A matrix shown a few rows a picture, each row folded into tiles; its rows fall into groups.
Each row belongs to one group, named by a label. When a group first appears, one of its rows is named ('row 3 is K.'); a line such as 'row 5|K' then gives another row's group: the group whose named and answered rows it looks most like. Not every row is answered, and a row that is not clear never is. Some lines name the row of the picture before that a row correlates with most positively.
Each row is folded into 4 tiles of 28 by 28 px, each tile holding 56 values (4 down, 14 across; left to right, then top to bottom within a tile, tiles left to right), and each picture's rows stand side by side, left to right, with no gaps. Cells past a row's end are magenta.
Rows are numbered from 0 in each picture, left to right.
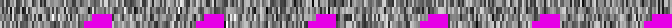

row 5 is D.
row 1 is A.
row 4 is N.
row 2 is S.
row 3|N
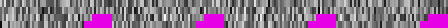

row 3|A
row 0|S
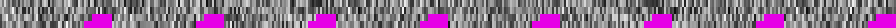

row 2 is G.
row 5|G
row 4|S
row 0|A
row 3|A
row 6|S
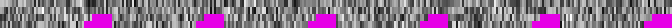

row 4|N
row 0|G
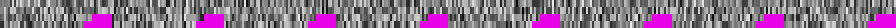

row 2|D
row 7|N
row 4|G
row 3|N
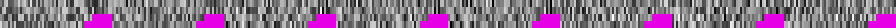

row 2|A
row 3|D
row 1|A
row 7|S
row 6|A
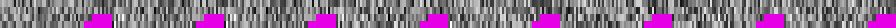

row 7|A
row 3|A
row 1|S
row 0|A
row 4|G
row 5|G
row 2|S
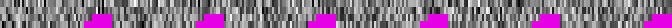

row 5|A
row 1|N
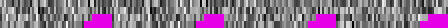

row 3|N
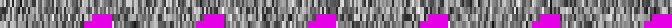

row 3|G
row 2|A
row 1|G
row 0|S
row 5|N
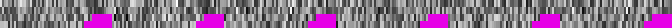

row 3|S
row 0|G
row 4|N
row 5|A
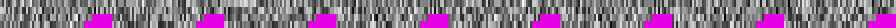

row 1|G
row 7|G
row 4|N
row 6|A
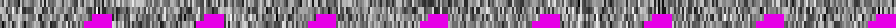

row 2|A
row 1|G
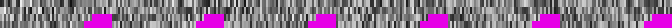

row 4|G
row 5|G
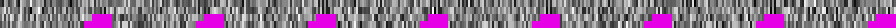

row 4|D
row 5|A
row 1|N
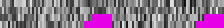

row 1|N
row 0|G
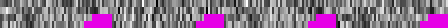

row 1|S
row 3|N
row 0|N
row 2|N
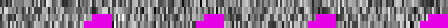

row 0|N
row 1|S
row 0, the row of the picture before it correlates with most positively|0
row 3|G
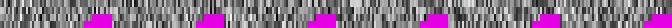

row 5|A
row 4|G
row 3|G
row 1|D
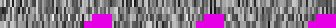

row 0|S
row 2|A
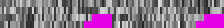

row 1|N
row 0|N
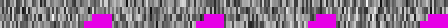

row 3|S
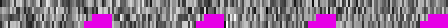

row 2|S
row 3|S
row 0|N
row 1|G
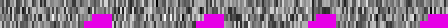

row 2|G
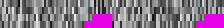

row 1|S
